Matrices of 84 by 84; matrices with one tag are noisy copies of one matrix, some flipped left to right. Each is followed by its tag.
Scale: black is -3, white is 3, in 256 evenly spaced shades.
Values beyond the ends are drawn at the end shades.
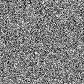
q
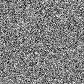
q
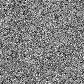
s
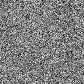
s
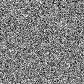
q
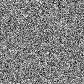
q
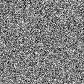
q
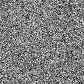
s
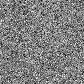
s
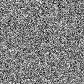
q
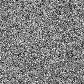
s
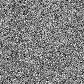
s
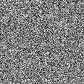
q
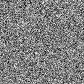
q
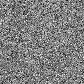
s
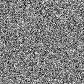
q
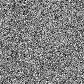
s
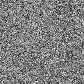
s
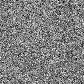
s
